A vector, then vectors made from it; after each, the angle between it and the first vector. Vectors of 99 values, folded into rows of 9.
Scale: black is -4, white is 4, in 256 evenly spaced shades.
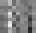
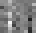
nearly parallel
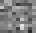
partly aligned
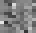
partly opposed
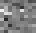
orthogonal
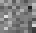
partly aligned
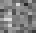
partly aligned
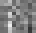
nearly parallel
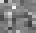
partly aligned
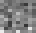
partly opposed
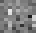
partly aligned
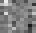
partly aligned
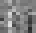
nearly parallel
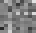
partly aligned
